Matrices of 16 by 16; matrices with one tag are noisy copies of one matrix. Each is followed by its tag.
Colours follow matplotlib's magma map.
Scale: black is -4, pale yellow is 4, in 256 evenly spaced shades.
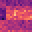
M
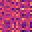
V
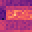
M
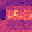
M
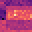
M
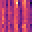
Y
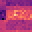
M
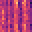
Y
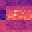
M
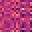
V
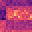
M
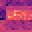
M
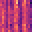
Y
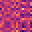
V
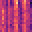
Y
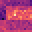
M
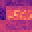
M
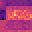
M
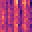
Y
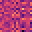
V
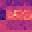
M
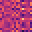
V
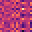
V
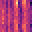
Y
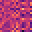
V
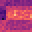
M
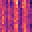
Y
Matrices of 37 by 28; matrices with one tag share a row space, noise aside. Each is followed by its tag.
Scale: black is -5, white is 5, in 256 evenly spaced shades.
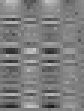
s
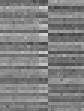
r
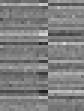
r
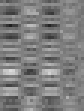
s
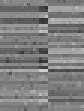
r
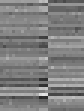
r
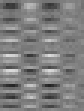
s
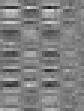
s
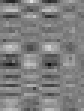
s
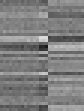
r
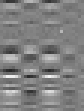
s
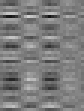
s
